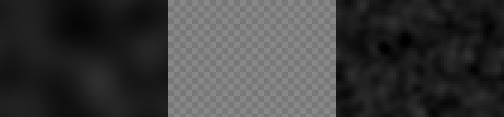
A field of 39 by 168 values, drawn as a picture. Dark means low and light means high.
The table splits into one row of 3 panels. Panel 1,1: very low, smooth, faint in contrast. Panel 1,2: middling, checkered, faint in contrast. Panel 1,3: very low, blotchy, faint in contrast.
